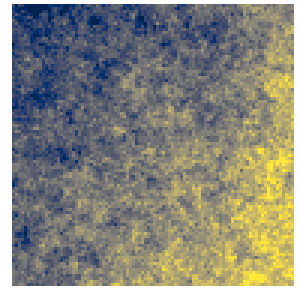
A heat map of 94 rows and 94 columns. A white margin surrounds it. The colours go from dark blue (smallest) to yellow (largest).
The field climbs toward the bottom right. Neither half mirrors the other. The ninth with the highest average is the bottom right. The texture is blotchy. No row or column stands out.
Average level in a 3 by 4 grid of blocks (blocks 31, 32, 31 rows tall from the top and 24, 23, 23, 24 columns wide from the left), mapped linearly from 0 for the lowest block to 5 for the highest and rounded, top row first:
0113
1234
2345
